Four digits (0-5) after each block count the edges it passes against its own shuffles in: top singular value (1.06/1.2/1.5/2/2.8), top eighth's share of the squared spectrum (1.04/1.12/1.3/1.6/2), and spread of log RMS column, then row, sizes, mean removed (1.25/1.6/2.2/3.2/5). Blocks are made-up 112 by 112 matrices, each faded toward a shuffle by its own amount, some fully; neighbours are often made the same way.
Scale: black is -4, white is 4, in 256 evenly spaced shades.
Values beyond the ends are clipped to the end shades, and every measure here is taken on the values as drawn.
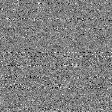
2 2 0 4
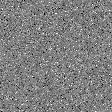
0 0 0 0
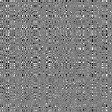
5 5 4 3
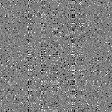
5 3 2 2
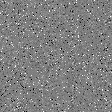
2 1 0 0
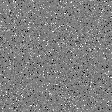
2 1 0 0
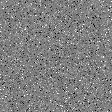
0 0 0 0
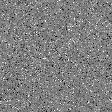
2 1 0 0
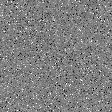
0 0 0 0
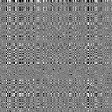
5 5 4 4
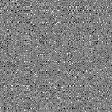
5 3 2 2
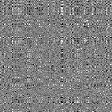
5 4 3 3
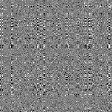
5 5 3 3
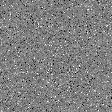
3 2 0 0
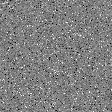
0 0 0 0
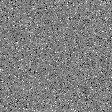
2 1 0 0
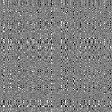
5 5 4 3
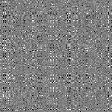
5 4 3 3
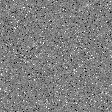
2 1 0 0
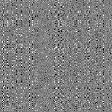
5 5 4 3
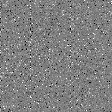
4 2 1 1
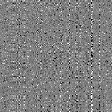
5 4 3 2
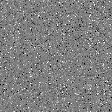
3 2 1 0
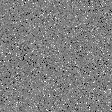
2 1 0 0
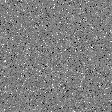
1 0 0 0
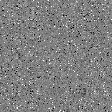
3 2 1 1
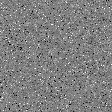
2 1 0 0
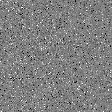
3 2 1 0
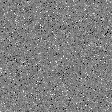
1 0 0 0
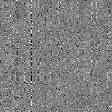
4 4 3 1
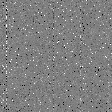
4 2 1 0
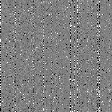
4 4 3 1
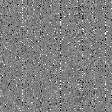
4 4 3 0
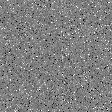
1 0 0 0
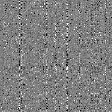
4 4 3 1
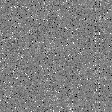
3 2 1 0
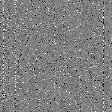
4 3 2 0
